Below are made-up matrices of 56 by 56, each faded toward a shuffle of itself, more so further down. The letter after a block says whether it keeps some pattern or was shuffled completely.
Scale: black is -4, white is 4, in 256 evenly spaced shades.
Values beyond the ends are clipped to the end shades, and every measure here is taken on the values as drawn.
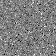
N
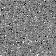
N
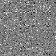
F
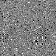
F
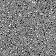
N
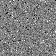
N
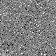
N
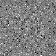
F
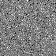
N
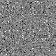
F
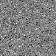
F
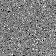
N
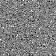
F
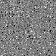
F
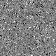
N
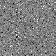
F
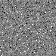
N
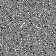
N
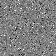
N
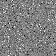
N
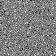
N
